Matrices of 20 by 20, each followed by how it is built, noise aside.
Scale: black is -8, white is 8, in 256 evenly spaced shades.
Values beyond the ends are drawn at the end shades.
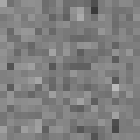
low rank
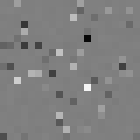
sparse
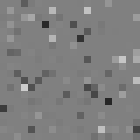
sparse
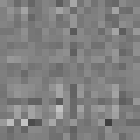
low rank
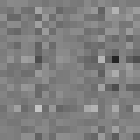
low rank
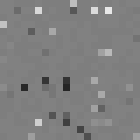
sparse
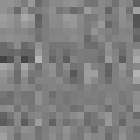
low rank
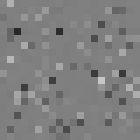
sparse
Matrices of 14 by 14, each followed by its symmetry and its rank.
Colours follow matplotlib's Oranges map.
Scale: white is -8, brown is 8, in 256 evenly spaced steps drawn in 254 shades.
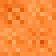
symmetric, rank three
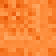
symmetric, rank three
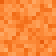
symmetric, full rank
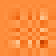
symmetric, rank one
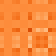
symmetric, rank one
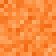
symmetric, full rank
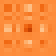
symmetric, rank one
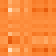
neither, rank one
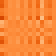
neither, rank one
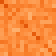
symmetric, full rank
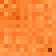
symmetric, rank three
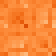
symmetric, rank three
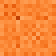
symmetric, rank three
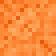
symmetric, full rank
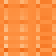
neither, rank one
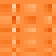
neither, rank one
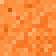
symmetric, full rank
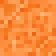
symmetric, full rank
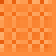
symmetric, rank one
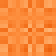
symmetric, rank one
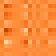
neither, rank one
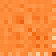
symmetric, rank three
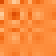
symmetric, rank one
